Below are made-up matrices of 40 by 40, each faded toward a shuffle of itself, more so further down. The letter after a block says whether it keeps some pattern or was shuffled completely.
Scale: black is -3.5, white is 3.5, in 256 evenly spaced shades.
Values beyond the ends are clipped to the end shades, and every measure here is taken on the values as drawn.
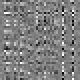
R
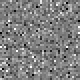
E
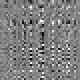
R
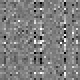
R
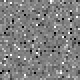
E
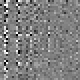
R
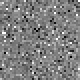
E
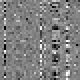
R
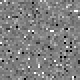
E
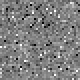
E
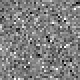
E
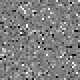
E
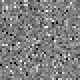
E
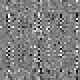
R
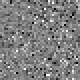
E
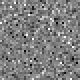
E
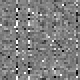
R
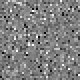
E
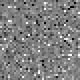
E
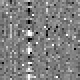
R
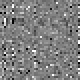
R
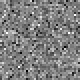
E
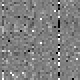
R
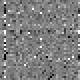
R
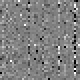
R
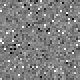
E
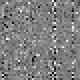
R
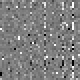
R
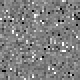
E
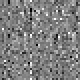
R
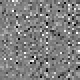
R
